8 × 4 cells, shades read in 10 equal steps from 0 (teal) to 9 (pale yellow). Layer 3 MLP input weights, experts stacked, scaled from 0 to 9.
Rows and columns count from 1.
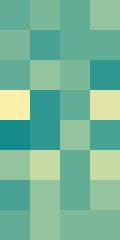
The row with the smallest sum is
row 5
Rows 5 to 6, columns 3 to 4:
5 2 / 3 7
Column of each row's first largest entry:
4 1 2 1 3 2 2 2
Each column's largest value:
9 7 5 8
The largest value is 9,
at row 4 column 1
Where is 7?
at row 6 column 2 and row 6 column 4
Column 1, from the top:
3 4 3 9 0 5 2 3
